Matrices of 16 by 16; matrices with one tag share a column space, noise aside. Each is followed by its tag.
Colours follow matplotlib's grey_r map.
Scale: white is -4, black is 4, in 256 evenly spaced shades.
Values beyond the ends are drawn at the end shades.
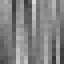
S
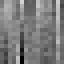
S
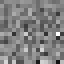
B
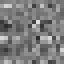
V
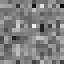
V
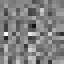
B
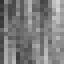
S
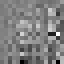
B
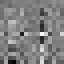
B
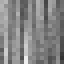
S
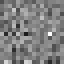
B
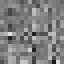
B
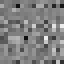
V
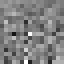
B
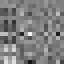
B
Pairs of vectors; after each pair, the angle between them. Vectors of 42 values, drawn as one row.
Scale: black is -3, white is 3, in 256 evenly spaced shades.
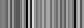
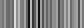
partly opposed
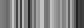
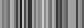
partly aligned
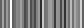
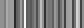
orthogonal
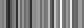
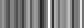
partly aligned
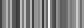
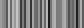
nearly opposite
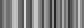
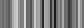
nearly parallel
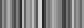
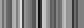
nearly opposite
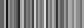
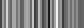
partly opposed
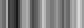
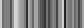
partly opposed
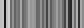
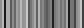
partly aligned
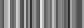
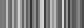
partly aligned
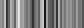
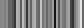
orthogonal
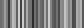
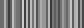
partly aligned
